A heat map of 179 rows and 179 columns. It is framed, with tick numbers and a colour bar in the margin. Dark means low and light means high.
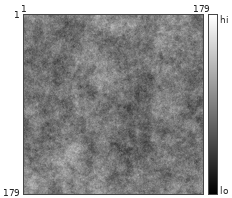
Slope: none. Odd rows or columns: none. Average level on the scale: 50%. Histogram: bell-shaped. Grain: blotchy.
